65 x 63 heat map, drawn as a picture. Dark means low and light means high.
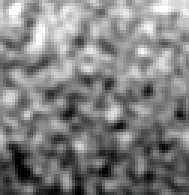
Slope: up to the top. Grain: blotchy. Histogram: bell-shaped. Odd rows or columns: none. Lone odd cells: none.
